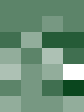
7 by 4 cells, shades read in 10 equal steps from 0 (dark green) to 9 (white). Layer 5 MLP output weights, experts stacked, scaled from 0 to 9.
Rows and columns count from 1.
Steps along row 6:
up down down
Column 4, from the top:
3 3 1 2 9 0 5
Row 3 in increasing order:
1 1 2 5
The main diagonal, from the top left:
3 3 1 2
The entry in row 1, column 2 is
3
